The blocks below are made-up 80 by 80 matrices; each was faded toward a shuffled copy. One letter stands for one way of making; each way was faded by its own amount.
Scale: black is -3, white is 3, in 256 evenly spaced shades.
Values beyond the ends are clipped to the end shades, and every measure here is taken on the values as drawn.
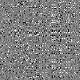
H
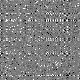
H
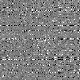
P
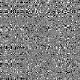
P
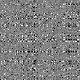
P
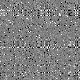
H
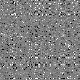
H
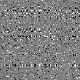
H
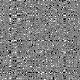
H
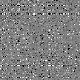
H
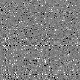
H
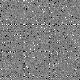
H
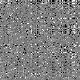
H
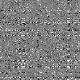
P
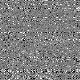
P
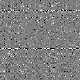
P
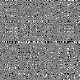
P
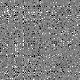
H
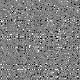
H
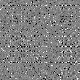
H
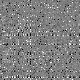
H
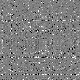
H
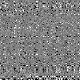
P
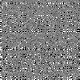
P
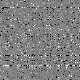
H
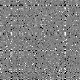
H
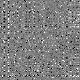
H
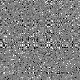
H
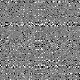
P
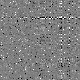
H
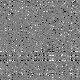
H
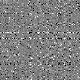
H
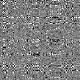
P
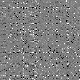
H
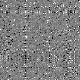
H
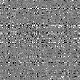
P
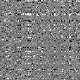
P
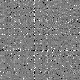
H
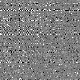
P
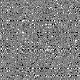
P
